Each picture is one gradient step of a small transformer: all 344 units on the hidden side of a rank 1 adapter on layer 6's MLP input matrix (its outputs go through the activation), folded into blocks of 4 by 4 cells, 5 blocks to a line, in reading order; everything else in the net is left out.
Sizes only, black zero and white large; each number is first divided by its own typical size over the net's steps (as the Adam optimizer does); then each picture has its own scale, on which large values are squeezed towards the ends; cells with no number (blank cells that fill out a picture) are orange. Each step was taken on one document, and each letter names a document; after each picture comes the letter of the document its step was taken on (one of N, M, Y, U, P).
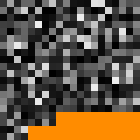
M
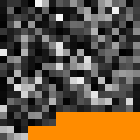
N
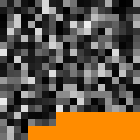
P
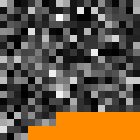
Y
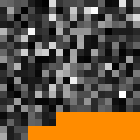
Y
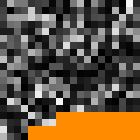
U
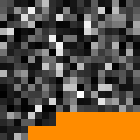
N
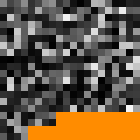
M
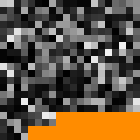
M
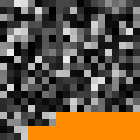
M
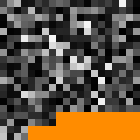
N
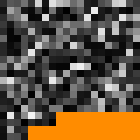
U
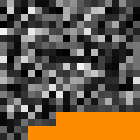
Y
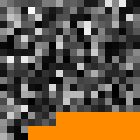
Y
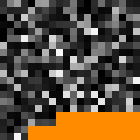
N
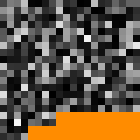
M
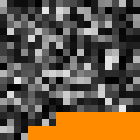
P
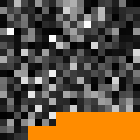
N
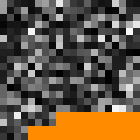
Y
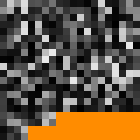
M
